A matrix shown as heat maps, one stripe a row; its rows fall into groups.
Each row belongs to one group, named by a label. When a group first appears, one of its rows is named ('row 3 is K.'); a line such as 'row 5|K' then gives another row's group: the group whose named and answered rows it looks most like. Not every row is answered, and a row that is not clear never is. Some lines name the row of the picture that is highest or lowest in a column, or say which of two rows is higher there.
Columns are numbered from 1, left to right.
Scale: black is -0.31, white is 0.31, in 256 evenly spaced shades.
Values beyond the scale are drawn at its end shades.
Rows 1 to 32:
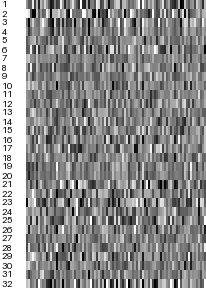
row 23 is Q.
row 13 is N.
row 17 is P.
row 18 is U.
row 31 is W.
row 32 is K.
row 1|W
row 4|W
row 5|Q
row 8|K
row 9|P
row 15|W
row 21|U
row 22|N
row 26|Q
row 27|U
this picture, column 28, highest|1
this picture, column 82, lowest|2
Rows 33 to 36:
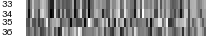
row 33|W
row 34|W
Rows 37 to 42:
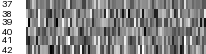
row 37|N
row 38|K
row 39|Q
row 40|Q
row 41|N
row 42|W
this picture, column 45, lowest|39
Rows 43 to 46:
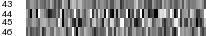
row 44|K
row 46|U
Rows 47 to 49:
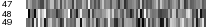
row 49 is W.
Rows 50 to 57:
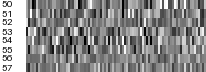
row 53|Q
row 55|W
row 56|U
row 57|N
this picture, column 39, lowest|55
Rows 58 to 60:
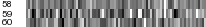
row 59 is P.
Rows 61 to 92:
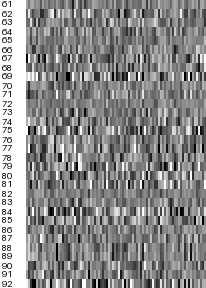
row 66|P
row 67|Q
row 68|K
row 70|W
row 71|N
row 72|K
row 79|U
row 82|W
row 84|W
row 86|W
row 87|P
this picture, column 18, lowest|78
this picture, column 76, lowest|84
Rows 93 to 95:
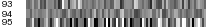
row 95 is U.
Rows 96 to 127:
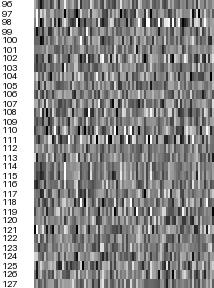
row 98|P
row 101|K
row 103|N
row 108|W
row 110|U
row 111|W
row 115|N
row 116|N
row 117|P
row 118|U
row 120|U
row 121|Q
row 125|W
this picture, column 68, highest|98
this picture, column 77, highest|110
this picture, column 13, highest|119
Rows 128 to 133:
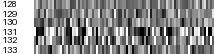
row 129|K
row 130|P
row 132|W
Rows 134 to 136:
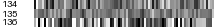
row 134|Q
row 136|K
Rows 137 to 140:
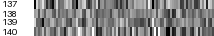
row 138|U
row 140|U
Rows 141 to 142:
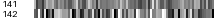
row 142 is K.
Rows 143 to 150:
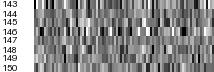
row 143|Q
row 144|Q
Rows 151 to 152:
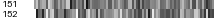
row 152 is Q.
